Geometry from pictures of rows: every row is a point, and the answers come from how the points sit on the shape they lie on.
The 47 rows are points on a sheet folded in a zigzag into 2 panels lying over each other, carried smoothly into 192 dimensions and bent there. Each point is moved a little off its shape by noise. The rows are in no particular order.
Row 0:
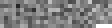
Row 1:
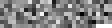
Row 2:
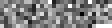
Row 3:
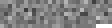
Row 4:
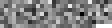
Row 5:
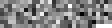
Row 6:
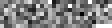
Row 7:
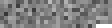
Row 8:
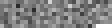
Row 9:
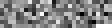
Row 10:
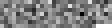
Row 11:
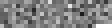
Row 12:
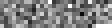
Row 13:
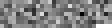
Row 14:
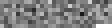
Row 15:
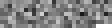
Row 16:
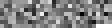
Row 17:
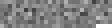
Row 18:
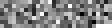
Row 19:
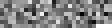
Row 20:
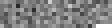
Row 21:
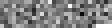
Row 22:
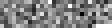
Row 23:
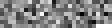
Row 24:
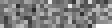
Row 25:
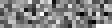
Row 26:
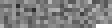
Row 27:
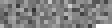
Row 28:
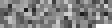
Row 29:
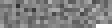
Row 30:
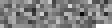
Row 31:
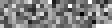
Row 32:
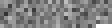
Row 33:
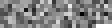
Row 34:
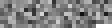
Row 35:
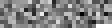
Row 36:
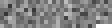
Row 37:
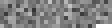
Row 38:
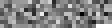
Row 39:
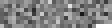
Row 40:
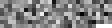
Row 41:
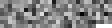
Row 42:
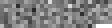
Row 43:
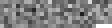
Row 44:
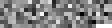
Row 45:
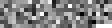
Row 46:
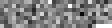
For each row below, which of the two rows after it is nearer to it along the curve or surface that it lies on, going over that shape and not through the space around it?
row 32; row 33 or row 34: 33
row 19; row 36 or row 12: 12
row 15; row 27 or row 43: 43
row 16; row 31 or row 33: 31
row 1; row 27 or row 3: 3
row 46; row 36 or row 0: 36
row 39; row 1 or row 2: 2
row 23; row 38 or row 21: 38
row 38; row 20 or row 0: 0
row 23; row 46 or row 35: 35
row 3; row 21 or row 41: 41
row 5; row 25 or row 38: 25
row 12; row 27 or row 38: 27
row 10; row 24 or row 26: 26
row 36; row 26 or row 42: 42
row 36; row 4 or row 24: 24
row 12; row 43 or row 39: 39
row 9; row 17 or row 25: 25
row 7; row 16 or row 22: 22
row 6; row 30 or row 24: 30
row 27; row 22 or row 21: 21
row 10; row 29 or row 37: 29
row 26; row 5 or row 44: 44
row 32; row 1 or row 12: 12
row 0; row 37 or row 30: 30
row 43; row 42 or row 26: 26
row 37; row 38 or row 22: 22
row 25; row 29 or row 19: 19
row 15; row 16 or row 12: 16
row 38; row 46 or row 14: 14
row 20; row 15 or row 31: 31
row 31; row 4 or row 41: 4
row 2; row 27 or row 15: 27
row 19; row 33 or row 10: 10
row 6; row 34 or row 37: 34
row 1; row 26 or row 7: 26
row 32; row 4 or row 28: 28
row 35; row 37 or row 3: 3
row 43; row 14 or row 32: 14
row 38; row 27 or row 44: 44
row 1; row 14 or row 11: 14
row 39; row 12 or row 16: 12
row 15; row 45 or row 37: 45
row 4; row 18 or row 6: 6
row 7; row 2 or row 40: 2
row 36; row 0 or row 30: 30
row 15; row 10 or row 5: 10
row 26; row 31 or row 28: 31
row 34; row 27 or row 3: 3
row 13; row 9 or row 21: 9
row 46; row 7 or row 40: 7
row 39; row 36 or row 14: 36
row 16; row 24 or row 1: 1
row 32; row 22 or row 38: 22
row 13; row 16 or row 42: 16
